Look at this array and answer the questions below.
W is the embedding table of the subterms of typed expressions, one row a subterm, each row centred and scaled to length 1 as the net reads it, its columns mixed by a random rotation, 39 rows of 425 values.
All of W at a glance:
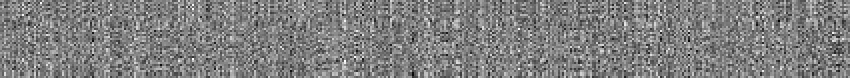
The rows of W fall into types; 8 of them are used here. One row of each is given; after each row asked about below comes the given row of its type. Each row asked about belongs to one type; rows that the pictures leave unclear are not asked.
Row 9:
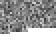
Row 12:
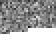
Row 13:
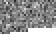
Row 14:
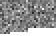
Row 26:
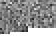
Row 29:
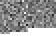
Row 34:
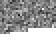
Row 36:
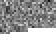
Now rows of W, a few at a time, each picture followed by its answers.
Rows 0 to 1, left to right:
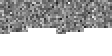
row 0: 9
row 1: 12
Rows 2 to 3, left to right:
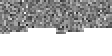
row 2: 29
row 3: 9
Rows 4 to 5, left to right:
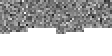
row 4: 29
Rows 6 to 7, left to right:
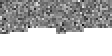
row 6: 12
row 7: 29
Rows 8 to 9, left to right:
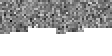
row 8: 26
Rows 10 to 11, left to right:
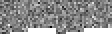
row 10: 9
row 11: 12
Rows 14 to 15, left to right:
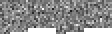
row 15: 36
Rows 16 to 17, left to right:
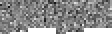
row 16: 13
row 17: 36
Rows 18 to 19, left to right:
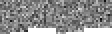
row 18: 13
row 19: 34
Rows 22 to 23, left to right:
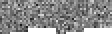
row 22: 26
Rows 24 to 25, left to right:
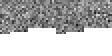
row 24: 14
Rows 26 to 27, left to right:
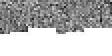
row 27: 13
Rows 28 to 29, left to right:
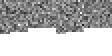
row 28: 36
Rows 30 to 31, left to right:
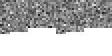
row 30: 29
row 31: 34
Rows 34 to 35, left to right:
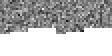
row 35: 13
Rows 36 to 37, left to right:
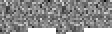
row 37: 36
